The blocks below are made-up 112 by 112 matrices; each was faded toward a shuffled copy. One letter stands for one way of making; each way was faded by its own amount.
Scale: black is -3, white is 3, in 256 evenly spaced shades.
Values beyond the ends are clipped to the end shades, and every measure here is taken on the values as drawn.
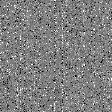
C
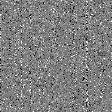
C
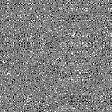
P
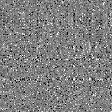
P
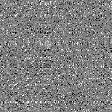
P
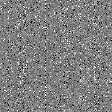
C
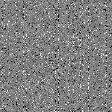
C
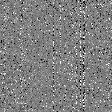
C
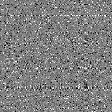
P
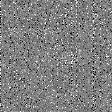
C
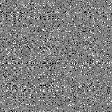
P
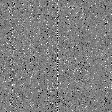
C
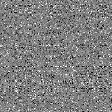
P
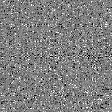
P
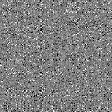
P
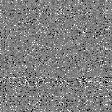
P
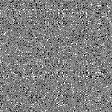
P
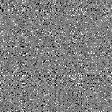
P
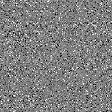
P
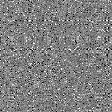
P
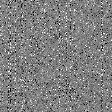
C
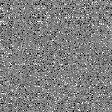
P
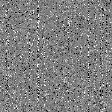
C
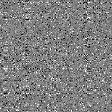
P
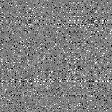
P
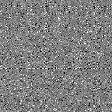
P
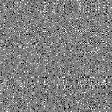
P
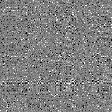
P
